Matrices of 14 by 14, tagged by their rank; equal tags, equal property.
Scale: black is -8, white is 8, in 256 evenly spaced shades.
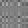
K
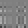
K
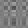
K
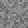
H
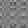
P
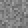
H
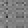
P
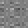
P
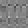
P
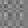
K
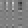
K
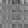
P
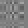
K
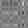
P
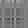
K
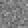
H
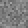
H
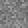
H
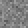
H
